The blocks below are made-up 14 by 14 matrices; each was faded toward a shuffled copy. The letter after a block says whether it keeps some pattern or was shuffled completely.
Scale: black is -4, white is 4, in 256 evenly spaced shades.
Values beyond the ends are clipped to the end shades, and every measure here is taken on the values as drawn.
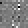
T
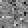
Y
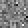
Y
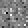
Y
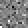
Y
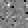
Y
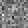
T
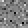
Y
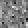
Y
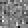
Y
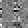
T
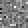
Y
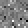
Y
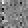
T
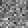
Y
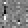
T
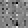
T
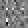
T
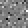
Y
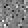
Y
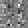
T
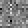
T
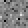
Y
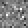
Y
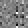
T
